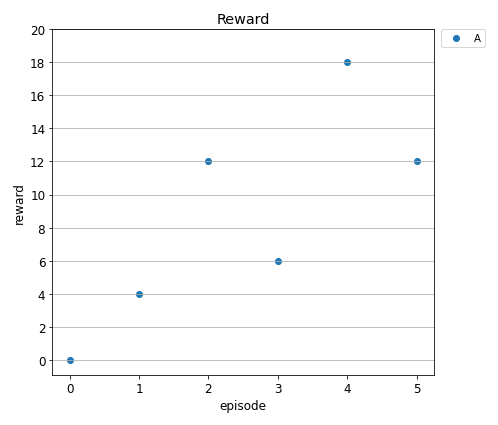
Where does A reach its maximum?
4
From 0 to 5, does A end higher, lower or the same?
higher
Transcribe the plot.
Title: Reward
x-axis: episode, ticks 0 1 2 3 4 5
y-axis: reward, ticks 0 2 4 6 8 10 12 14 16 18 20
Legend: A
Values:
A: 0 4 12 6 18 12
